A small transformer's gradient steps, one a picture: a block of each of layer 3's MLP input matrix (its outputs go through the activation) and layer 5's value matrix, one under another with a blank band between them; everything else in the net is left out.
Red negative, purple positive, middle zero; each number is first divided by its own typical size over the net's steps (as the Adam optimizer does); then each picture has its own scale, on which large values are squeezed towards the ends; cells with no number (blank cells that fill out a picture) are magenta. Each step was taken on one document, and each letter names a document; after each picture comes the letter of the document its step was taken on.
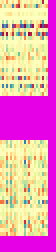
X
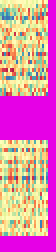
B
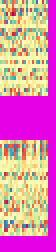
B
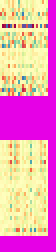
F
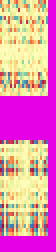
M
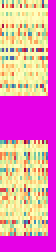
X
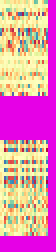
B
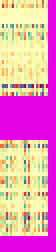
X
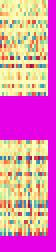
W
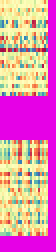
W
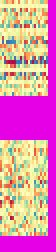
W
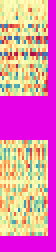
W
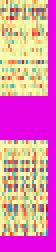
B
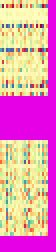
X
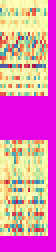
W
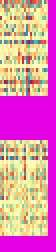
M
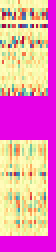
F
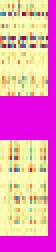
F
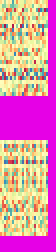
B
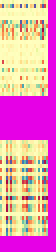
X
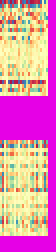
M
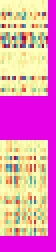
F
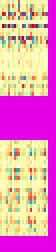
F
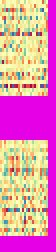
B
